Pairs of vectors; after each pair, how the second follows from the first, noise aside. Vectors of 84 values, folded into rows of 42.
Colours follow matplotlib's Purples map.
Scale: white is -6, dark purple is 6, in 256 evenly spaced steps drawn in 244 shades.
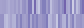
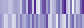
scaled up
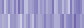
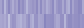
shrunk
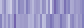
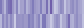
negated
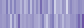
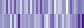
scaled up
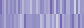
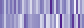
scaled up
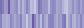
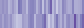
reversed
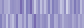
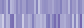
shuffled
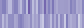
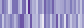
scaled up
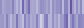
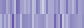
reversed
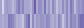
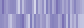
negated
